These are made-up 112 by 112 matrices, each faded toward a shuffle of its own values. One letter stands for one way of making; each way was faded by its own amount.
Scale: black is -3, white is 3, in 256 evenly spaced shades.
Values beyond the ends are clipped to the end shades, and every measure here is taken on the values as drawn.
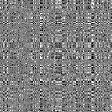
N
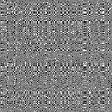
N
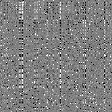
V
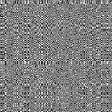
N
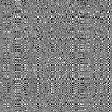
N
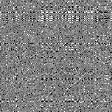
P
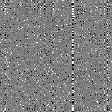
V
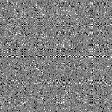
P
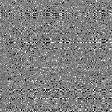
P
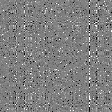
V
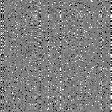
V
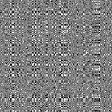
N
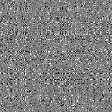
P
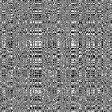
N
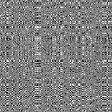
N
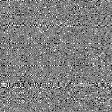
P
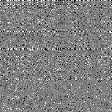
P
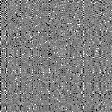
V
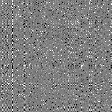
V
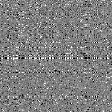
P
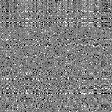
P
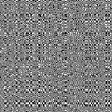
N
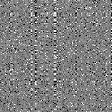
V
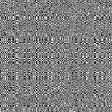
N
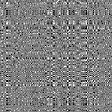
N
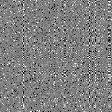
V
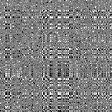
N
